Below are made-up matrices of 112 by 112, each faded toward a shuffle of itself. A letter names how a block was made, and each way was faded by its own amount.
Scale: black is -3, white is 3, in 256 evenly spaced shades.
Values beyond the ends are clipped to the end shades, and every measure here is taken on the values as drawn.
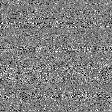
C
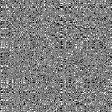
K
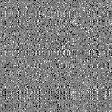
K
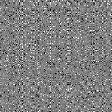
K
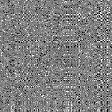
K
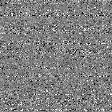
C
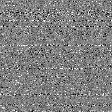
C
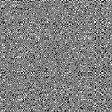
K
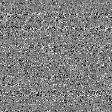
C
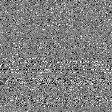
C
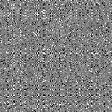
K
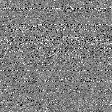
C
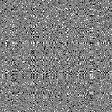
K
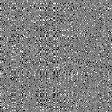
K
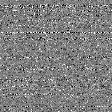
C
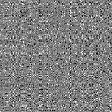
K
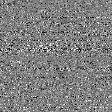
C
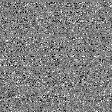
C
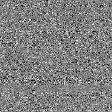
C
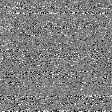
C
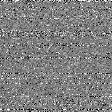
C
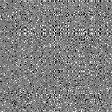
K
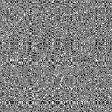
K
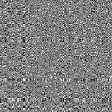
K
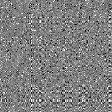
K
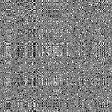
K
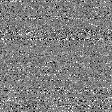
C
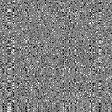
K
